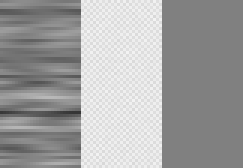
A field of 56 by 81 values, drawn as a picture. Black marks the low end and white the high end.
It is made of 1 by 3 panels. Panel 1,1: middling, streaked across. Panel 1,2: very high, checkered, faint in contrast. Panel 1,3: middling, flat.
